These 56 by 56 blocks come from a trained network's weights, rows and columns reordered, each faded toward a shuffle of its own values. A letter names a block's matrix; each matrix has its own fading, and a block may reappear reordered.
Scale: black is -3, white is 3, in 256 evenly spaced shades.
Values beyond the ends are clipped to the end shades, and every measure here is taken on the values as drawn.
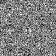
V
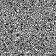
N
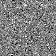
N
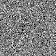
V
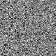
V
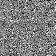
N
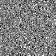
V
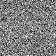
N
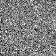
V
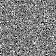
N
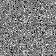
N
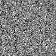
V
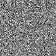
V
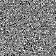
N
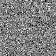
N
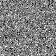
N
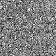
V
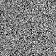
V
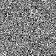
V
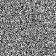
V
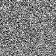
V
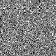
V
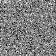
N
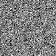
V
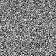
V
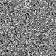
V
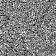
N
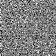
N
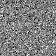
N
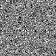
V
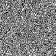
V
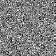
V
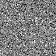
N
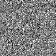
V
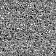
N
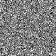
V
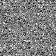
N
